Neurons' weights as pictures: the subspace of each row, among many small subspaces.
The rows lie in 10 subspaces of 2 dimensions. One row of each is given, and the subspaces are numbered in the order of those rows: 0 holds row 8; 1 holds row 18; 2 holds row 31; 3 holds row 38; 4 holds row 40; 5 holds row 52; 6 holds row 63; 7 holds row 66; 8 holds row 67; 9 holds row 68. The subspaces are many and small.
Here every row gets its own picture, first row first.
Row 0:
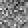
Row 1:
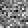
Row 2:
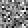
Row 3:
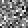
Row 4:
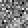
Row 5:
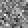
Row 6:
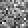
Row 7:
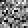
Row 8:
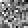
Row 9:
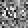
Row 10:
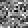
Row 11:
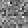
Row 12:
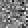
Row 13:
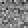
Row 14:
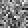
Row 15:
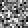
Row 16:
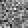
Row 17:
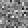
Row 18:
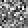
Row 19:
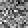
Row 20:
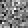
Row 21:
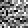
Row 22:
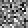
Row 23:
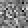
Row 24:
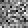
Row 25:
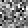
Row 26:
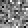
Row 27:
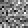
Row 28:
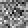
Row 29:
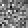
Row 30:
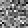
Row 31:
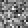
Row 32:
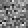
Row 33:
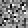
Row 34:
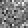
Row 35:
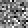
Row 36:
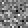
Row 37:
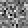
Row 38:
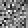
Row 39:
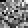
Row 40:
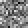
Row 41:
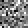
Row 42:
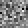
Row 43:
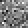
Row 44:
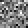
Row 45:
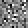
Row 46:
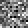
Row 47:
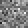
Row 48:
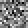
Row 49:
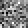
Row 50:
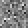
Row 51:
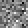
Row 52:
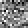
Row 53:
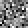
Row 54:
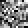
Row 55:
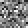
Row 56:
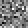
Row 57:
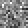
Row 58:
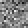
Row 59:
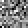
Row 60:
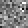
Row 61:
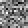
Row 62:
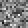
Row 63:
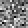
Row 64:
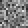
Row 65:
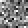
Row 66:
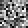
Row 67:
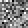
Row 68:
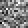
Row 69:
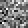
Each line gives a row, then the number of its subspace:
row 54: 0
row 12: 8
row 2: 8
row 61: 4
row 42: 1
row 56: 7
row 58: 5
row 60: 1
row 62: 2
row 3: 7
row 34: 5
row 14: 0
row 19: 9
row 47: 9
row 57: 0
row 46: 4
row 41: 7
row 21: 6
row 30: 6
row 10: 4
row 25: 1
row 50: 3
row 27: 6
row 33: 3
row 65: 0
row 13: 5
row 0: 9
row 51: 8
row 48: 4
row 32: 6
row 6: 9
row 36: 2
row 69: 9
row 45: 3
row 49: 3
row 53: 7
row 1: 4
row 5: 2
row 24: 6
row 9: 1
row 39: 0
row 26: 0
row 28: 4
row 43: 5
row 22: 6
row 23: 1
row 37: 1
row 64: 7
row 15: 2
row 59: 7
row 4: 8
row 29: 3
